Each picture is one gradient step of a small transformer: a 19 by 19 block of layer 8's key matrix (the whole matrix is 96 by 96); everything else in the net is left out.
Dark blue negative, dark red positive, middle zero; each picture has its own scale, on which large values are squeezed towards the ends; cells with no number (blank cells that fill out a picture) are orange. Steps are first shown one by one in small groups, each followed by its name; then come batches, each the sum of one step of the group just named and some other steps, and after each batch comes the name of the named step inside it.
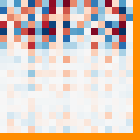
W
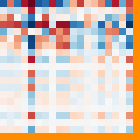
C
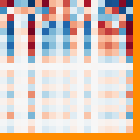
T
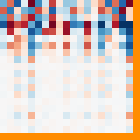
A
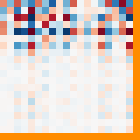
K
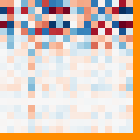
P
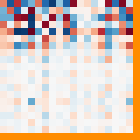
K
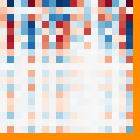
W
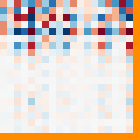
K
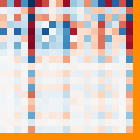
W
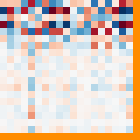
P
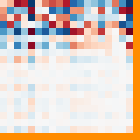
C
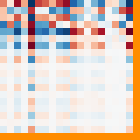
W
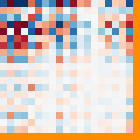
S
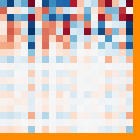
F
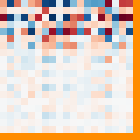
F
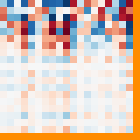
F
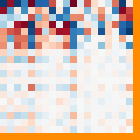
S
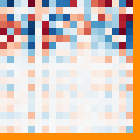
F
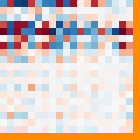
S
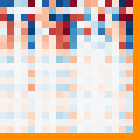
F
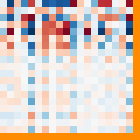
F
